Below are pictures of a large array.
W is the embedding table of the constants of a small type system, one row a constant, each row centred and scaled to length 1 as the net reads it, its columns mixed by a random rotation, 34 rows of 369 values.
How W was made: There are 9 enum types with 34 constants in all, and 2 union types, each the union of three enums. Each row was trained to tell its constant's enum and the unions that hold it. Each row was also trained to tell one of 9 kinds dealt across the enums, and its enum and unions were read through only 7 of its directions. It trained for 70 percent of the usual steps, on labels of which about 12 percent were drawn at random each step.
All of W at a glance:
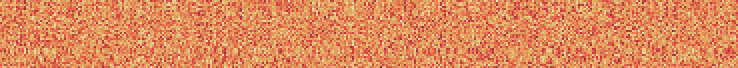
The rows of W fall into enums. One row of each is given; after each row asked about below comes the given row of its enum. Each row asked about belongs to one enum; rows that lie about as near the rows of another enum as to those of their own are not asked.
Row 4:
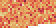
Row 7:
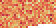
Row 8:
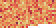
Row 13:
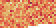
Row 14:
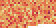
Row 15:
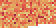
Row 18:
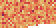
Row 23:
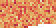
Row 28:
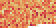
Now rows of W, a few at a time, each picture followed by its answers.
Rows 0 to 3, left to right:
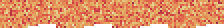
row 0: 15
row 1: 4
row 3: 7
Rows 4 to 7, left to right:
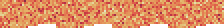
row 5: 7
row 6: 14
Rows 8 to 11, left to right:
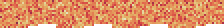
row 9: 18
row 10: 13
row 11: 7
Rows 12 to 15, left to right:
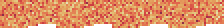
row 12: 15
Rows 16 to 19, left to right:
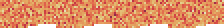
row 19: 15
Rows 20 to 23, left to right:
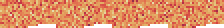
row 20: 14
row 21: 7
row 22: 4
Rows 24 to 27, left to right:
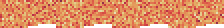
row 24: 13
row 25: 13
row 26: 13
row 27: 15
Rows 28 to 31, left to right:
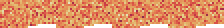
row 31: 14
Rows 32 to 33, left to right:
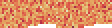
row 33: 14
